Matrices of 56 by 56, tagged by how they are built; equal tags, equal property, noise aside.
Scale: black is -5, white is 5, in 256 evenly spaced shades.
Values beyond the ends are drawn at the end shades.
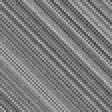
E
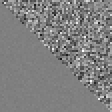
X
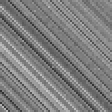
E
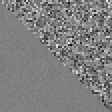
X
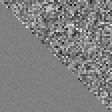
X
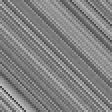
E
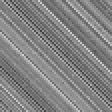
E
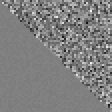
X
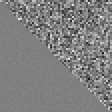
X
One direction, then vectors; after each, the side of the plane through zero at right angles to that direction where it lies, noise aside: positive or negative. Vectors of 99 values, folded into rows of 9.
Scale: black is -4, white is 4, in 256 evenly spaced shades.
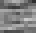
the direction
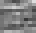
negative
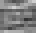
negative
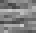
positive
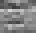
positive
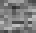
positive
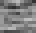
positive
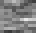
positive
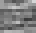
negative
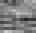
negative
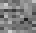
negative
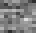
positive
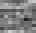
negative
